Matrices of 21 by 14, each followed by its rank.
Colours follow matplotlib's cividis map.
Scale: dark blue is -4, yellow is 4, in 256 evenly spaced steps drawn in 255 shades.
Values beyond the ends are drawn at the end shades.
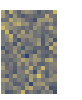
full rank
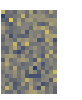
full rank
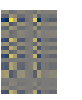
one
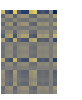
one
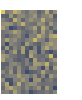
full rank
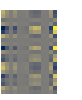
one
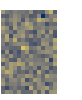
full rank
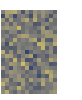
full rank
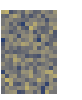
full rank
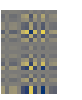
one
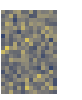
full rank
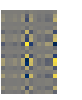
one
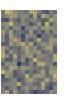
full rank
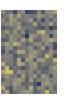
full rank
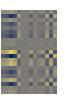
one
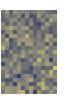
full rank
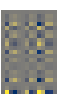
one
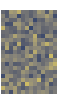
full rank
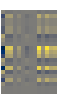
one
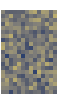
full rank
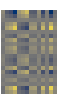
one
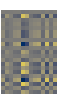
one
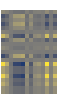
one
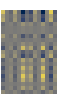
one
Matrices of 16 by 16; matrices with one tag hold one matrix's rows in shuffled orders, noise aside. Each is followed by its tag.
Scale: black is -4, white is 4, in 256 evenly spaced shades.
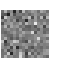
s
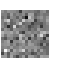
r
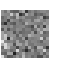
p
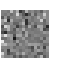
p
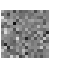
p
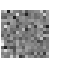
p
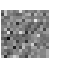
s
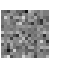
r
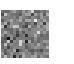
s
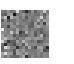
p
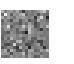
r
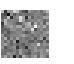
s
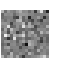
r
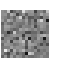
r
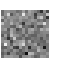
r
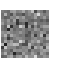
s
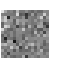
p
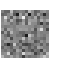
r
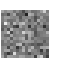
r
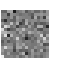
p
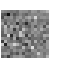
s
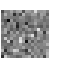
s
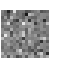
r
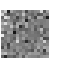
p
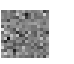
p
